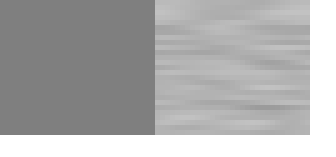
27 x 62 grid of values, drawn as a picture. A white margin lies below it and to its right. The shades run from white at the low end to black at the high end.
It is made of 1 by 2 panels. Panel 1,1: middling, flat. Panel 1,2: low, streaked across, faint in contrast.
